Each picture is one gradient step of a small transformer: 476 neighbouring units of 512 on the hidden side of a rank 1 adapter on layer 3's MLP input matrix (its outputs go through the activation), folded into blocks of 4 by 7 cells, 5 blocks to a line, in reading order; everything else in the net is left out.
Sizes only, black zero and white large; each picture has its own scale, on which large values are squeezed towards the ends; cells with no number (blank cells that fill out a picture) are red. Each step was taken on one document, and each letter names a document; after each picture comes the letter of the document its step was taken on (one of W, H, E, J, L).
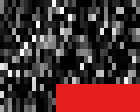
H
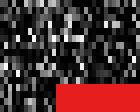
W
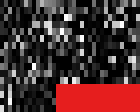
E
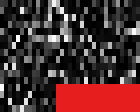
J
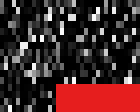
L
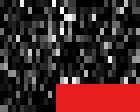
H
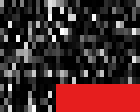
L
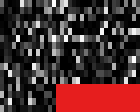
H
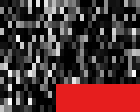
J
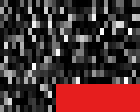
E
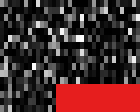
E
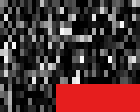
E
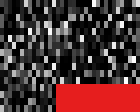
E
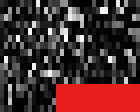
W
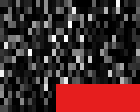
W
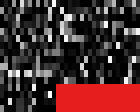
H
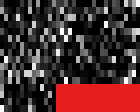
L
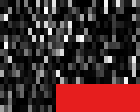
W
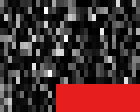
W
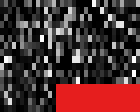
E
